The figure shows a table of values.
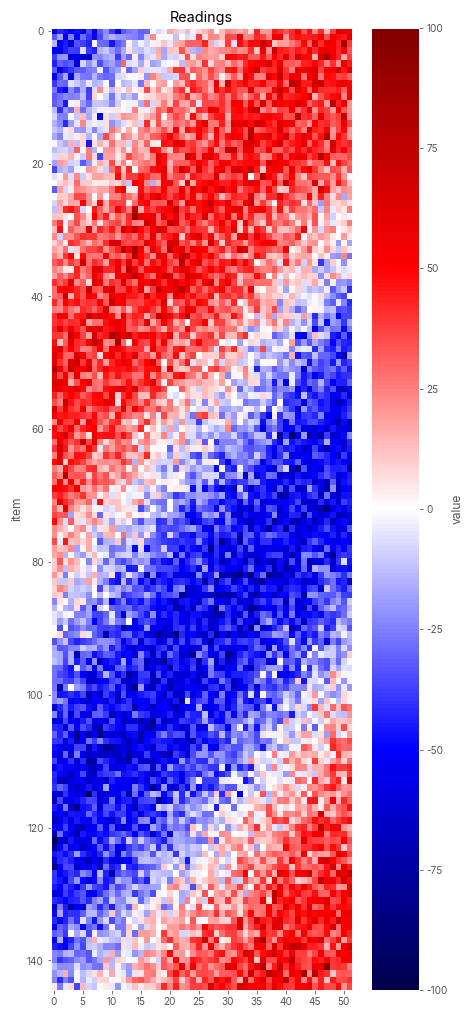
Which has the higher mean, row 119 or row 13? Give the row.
13
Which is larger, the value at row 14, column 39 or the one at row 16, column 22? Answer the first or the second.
the first
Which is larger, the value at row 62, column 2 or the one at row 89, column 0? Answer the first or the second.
the first
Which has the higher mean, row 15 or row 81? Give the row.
15
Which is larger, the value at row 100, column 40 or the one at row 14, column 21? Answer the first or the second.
the second
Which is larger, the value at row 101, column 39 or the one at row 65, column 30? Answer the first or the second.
the first
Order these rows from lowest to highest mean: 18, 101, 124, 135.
101, 124, 135, 18
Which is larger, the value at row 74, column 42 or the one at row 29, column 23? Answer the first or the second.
the second
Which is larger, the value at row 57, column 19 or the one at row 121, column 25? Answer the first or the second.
the first
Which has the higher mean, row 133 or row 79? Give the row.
133
